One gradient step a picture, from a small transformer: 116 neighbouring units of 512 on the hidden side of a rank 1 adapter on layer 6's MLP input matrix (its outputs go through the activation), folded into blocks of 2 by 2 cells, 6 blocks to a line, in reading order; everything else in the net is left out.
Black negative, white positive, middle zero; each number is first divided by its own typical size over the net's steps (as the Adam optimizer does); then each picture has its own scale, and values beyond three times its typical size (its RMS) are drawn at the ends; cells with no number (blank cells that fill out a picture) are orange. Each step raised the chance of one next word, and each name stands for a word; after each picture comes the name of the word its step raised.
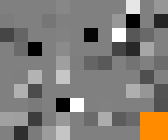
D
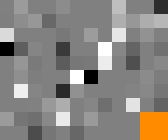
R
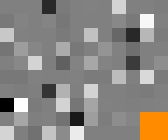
R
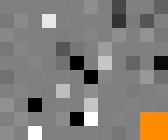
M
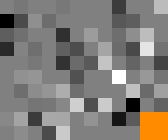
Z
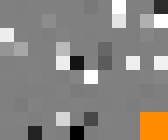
Z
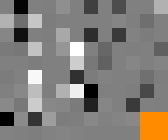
R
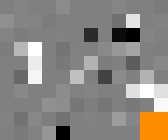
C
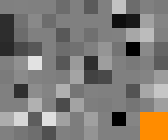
Z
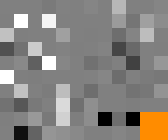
R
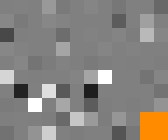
D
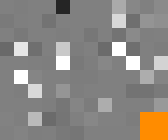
Z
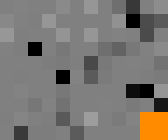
C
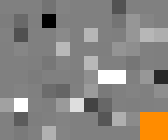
D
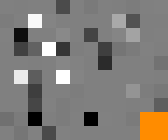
M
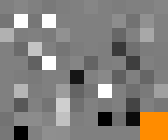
R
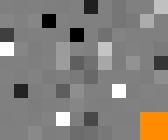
D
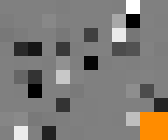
M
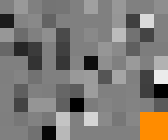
M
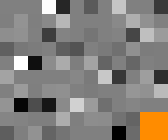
Z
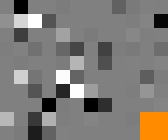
M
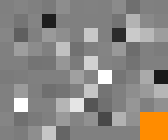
D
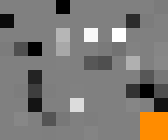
C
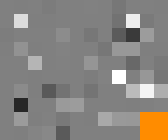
C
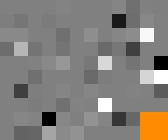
M
